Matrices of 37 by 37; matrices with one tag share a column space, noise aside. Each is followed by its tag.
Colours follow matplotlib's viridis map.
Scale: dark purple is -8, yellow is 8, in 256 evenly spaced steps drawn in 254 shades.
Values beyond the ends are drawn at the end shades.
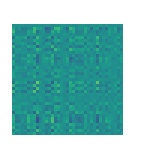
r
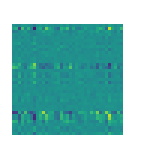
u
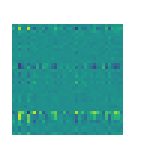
u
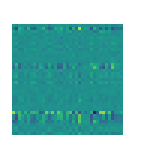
u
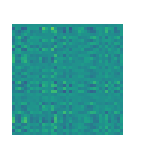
r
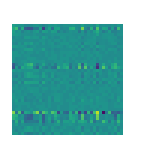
u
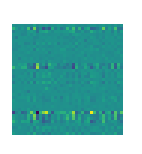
u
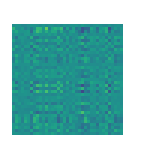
r
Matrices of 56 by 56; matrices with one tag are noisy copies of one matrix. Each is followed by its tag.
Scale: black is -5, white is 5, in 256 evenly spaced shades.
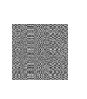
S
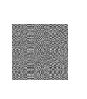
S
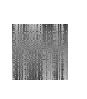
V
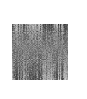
V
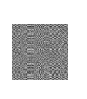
S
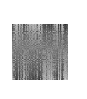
V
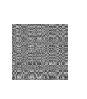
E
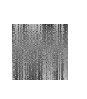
V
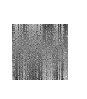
V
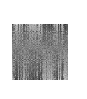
V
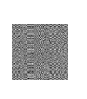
S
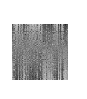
V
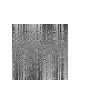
V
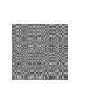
E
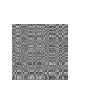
E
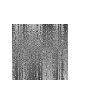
V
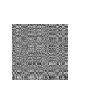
E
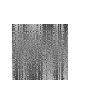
V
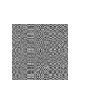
S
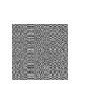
S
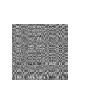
E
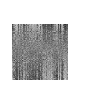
V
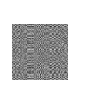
S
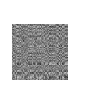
E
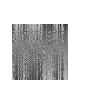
V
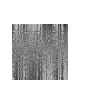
V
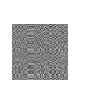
S
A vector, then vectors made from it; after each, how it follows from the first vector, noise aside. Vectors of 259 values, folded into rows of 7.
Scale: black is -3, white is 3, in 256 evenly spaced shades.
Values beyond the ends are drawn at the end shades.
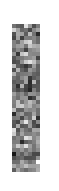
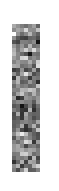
reversed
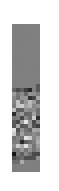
partly zeroed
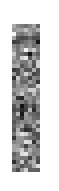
reversed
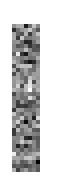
negated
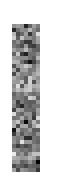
negated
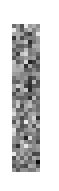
sign-scrambled
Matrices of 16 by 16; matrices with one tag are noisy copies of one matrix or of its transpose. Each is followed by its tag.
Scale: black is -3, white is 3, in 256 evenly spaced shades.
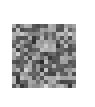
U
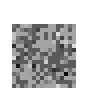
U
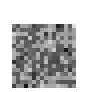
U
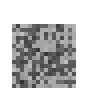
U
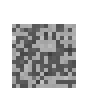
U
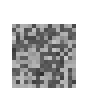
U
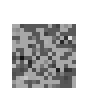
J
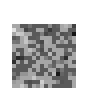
J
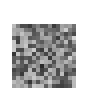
J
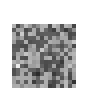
U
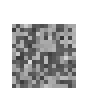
U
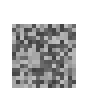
U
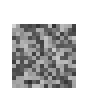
J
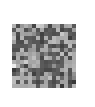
U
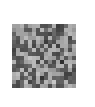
J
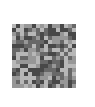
U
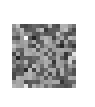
J
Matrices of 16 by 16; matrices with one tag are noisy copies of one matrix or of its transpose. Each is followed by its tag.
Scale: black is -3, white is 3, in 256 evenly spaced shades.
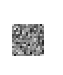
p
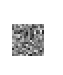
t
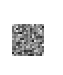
p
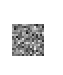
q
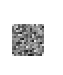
p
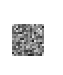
p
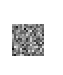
q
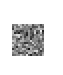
t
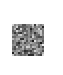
p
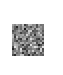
q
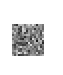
t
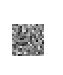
t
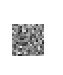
t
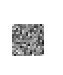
p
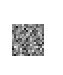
q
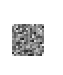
p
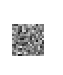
t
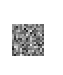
q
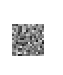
t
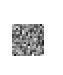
p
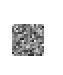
p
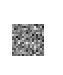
q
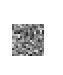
t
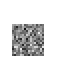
q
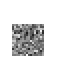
t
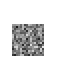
q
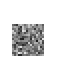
t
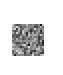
p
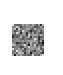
p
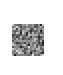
p
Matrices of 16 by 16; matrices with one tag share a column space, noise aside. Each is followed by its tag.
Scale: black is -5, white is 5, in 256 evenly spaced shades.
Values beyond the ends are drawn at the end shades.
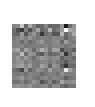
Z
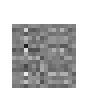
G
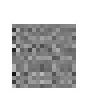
G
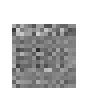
Z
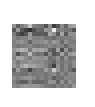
Z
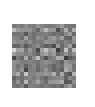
G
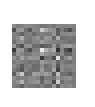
G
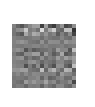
Z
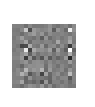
G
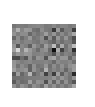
G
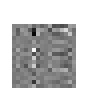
Z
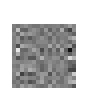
G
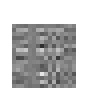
G
